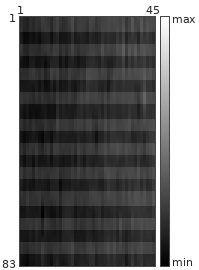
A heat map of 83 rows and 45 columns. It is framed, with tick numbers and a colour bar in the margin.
Neither half mirrors the other. Horizontal stripes repeat 10 times down the table. The field climbs toward the right. Overall the values sit about 20% of the way up the scale.
